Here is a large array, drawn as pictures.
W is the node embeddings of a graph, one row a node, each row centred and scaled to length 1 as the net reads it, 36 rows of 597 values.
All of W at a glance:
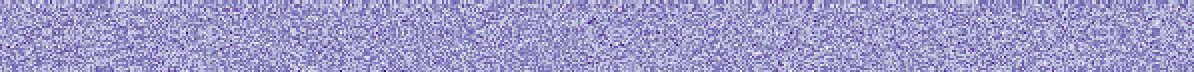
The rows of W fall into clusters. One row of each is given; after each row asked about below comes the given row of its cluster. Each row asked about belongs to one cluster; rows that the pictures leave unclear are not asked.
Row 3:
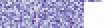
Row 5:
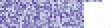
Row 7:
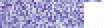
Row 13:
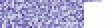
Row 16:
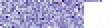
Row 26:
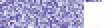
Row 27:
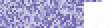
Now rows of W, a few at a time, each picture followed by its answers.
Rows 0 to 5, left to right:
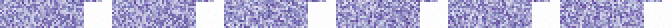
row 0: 27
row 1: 27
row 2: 3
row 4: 27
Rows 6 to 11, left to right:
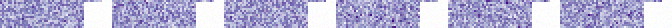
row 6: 13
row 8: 16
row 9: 3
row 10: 7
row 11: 5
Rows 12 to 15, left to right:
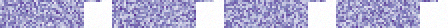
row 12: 7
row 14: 26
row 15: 16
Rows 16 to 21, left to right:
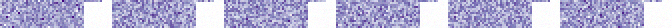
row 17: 26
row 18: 13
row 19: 13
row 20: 16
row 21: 26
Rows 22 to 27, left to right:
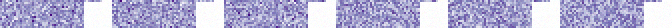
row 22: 3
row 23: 5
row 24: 26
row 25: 7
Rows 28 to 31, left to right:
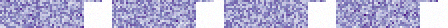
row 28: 5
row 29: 13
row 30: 26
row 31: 5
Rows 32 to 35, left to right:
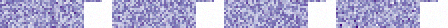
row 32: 26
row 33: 16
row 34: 27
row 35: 16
